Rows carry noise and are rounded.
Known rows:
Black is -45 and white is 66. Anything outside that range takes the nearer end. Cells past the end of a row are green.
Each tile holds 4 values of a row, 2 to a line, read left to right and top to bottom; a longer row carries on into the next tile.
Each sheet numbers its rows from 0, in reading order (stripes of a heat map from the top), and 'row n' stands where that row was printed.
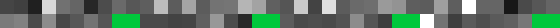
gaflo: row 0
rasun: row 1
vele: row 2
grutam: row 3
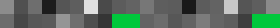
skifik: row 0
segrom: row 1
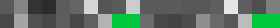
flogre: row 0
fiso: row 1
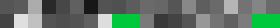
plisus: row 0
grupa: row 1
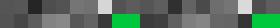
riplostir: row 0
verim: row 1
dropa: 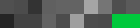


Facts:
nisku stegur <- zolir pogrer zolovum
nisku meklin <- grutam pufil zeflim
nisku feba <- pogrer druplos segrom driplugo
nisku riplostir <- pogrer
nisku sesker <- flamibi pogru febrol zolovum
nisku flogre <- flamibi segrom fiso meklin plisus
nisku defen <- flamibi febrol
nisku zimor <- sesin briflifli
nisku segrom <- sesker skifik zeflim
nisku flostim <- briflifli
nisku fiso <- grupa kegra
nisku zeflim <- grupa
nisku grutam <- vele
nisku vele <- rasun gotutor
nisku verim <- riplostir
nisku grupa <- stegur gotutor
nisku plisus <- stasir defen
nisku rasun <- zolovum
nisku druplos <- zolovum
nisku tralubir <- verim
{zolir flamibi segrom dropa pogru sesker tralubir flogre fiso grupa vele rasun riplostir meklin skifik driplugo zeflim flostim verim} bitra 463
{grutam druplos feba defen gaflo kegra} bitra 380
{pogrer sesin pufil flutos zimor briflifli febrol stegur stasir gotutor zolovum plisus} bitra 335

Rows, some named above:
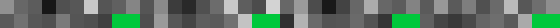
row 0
segrom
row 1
flogre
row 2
sesker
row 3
meklin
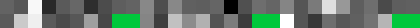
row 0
febrol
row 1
pogrer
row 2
kegra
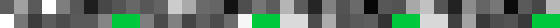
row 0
grutam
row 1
pufil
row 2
feba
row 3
feba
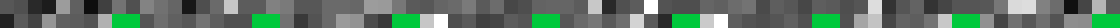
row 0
zimor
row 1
segrom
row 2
zolir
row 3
defen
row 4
flamibi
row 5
defen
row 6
stasir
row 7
gotutor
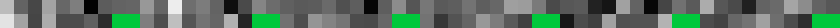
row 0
druplos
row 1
zolovum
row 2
stegur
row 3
zolir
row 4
zimor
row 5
driplugo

